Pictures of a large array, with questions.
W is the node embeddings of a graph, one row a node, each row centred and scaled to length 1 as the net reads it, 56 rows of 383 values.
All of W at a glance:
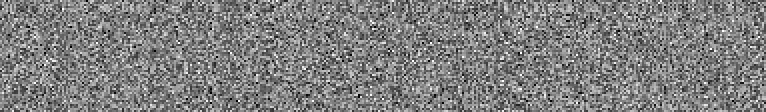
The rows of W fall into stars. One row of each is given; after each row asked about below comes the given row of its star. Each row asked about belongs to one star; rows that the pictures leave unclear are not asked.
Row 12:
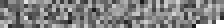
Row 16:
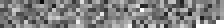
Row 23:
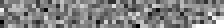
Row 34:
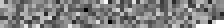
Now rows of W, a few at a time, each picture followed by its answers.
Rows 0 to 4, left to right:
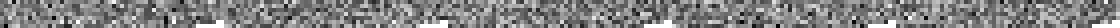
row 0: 16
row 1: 34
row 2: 23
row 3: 12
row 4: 12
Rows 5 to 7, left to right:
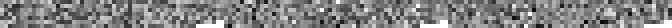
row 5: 12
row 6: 16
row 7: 34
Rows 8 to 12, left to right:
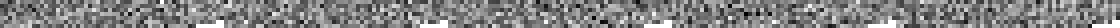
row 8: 16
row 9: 34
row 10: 34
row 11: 12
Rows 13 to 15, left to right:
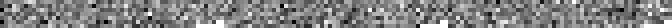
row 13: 23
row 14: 12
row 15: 23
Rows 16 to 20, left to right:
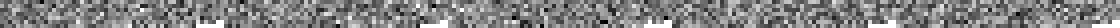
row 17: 16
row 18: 34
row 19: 16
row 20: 12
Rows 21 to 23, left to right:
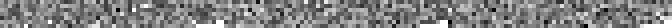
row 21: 12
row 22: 34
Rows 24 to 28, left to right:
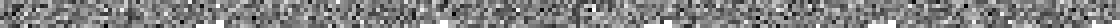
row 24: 12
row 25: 16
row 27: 12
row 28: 16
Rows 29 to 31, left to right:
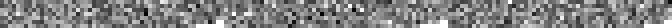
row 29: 23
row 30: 12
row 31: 16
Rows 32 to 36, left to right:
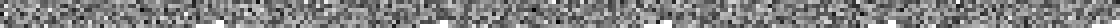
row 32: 34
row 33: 34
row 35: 16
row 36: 34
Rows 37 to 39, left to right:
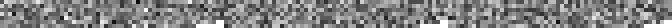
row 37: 12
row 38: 23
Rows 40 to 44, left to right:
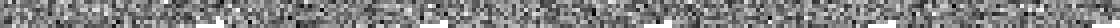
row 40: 16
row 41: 34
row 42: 23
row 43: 12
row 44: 12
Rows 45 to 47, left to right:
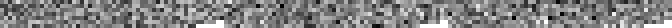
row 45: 12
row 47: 34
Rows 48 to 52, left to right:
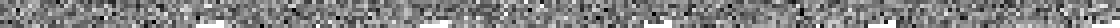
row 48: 34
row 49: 12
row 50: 23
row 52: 34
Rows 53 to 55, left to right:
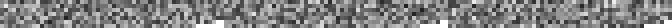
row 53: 34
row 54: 12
